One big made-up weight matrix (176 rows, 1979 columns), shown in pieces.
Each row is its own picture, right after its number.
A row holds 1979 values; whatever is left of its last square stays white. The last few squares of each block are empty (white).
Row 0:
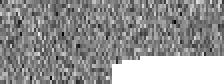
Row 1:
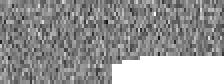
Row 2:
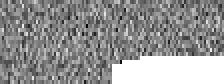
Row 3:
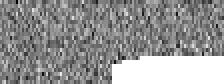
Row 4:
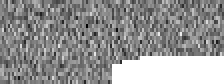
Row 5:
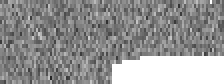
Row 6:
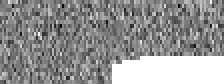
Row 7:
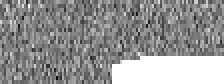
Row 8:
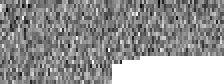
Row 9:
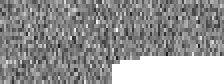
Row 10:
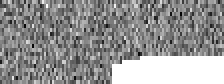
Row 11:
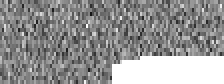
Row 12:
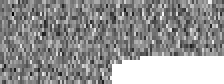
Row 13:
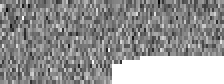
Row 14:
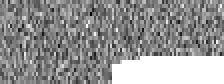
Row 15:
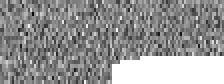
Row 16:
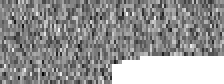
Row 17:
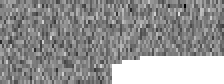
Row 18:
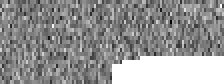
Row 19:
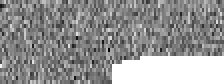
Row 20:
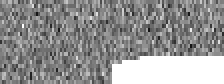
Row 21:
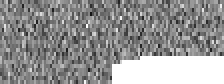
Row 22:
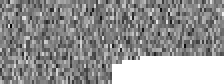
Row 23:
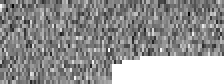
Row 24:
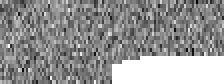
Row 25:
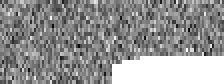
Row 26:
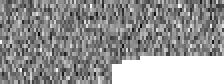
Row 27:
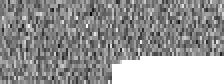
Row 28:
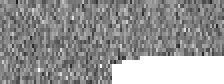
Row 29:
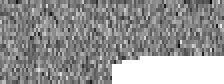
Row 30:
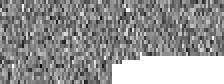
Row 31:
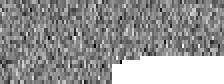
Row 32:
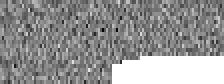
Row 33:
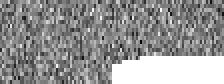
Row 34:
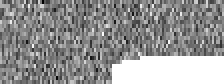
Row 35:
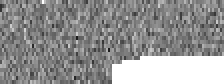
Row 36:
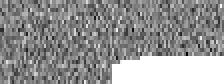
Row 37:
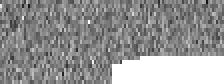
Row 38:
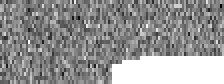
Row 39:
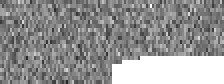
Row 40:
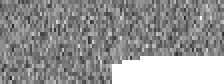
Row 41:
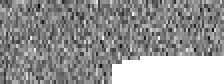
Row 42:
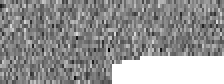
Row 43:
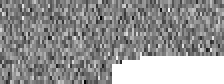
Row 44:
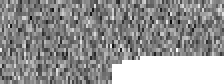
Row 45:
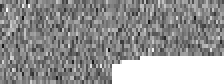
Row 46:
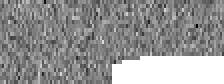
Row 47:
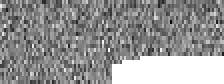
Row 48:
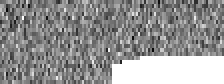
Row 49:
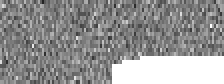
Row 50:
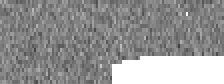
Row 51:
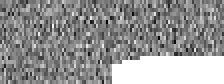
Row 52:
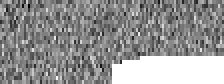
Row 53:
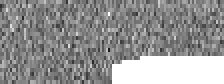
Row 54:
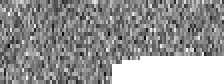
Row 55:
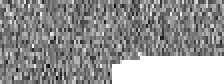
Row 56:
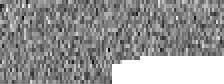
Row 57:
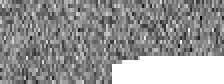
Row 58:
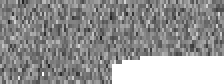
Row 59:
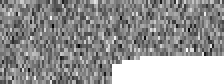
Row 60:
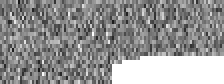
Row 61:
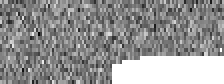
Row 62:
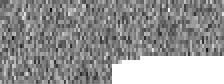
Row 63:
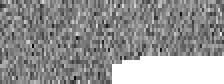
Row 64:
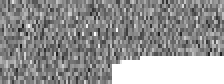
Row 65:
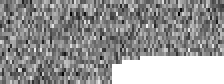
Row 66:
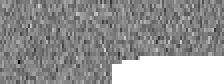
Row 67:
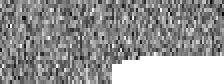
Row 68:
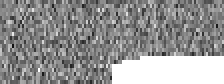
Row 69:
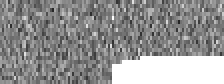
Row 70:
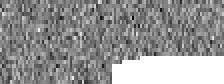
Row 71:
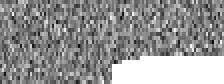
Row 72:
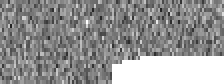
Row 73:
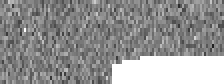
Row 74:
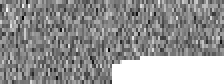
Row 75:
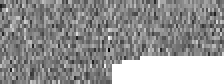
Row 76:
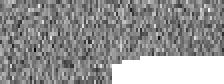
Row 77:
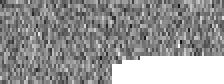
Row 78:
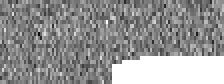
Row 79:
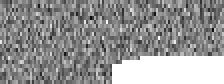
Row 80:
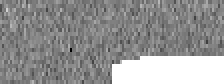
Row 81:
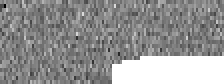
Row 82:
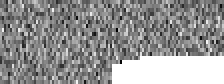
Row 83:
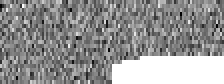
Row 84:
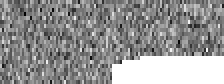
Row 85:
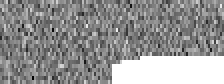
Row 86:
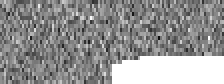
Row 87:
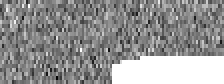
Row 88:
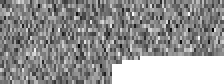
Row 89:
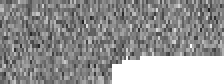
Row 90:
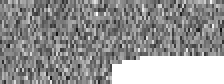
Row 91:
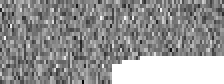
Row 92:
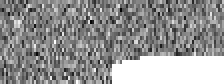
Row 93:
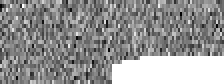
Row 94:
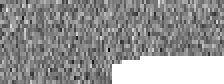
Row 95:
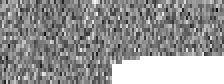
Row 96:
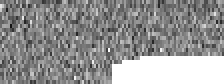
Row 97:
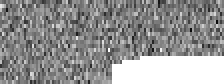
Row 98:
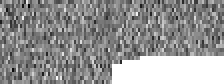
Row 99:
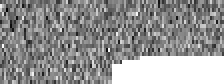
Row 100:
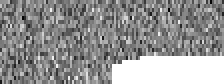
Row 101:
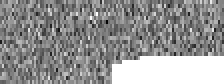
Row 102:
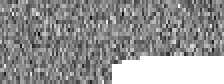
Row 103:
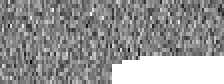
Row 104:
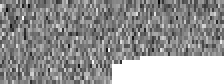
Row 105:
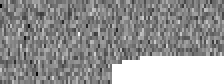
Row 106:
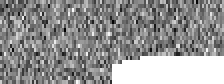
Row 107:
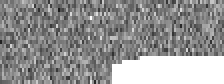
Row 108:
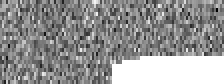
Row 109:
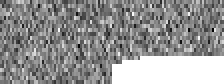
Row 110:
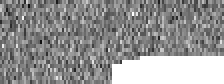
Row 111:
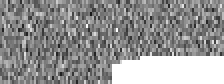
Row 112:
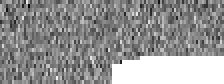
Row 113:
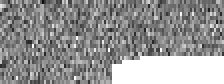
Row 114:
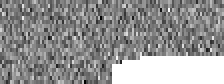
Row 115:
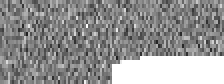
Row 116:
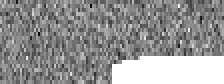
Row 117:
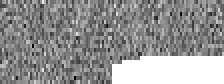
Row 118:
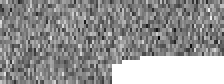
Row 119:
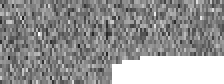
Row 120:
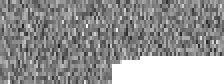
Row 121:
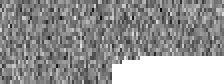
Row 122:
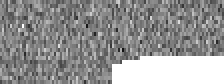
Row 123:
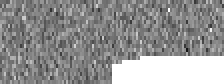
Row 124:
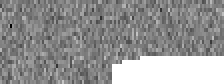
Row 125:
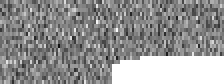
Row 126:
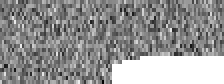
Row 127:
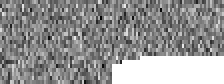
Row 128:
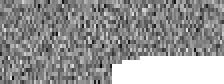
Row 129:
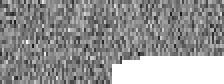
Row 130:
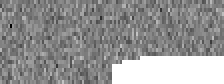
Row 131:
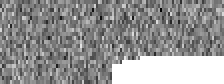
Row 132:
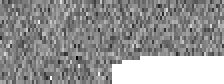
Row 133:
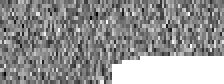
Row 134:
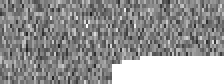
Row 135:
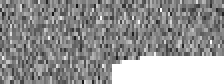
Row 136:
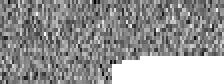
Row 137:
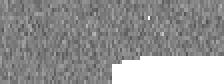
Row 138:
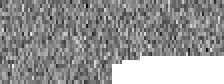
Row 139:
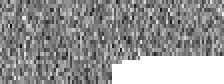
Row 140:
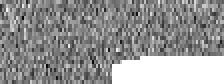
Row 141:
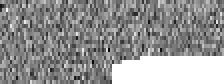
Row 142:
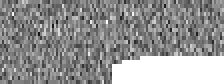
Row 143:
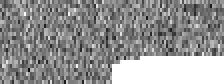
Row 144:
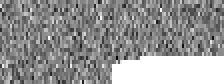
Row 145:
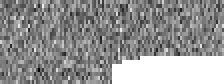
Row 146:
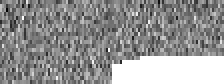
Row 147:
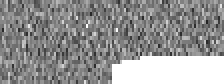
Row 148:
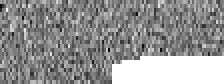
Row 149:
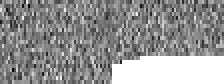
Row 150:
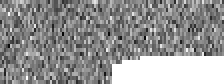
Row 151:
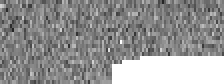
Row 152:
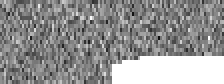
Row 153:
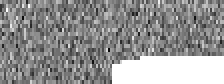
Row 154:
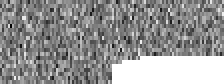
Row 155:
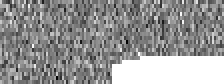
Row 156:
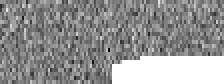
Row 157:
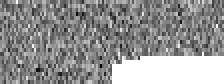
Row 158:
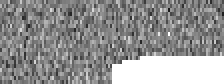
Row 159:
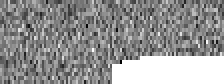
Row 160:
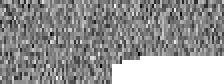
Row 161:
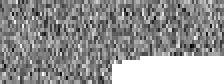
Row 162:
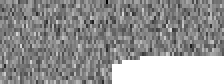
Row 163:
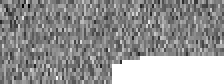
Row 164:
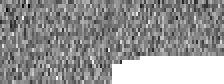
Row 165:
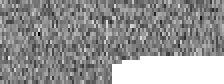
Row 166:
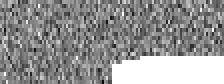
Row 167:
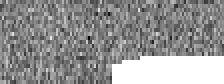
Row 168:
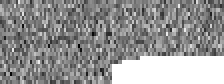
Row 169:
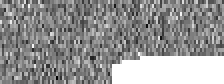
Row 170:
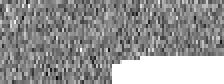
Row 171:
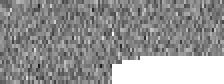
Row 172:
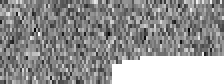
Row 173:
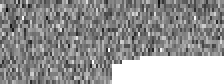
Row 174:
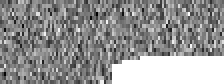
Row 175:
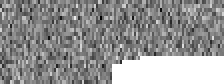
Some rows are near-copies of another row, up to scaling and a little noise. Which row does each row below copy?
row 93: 83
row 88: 109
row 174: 133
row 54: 150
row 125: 9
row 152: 86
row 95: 108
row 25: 59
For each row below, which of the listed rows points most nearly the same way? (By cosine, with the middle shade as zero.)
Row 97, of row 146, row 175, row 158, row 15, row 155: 146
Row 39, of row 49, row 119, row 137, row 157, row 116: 119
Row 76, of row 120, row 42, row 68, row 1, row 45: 1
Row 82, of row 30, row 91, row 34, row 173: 30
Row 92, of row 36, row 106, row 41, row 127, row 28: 106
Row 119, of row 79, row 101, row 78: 101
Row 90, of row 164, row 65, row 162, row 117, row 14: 162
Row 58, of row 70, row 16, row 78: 70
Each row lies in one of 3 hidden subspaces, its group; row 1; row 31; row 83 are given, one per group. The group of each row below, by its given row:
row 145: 1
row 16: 1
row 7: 83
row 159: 31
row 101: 1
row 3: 1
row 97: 83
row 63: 83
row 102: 1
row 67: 31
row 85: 31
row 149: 83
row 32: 31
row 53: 83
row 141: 83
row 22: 31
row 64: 31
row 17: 1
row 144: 31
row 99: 83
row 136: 1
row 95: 1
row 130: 31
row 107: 1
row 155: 83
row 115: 31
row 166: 1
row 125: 31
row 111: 31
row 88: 1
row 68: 1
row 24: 1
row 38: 1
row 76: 1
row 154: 31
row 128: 1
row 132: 1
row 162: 1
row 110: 83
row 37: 83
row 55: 83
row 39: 1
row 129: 83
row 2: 31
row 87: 83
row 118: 1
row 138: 31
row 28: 1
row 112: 83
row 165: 1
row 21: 31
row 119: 1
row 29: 1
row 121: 31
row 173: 83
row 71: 1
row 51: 1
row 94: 83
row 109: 1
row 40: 1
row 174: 1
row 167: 1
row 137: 31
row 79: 1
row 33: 31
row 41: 1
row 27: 31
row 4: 31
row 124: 31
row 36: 31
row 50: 1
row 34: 83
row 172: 1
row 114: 31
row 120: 31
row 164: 83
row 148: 83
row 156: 83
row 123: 31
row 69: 31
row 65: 1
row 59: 1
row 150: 1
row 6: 1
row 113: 83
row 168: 1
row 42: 83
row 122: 31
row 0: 1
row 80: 83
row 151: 83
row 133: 1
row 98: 83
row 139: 31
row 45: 83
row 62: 31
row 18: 31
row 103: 31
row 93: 83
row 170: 83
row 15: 31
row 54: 1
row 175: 31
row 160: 83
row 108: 1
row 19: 83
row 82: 31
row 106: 1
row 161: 1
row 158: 31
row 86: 1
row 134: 31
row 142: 1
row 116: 1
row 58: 1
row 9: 31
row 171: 1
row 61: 1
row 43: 31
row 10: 83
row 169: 83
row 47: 83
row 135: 31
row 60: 1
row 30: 31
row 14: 31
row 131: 31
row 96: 83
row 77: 1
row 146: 83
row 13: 83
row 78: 1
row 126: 1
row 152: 1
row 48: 83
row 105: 31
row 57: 1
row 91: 31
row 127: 31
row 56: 83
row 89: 1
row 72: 31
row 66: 1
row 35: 83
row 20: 1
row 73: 1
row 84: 31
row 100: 31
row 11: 31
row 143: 31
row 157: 1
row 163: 83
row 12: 1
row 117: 83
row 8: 83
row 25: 1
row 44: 31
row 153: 83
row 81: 83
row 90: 1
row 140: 83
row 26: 1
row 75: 83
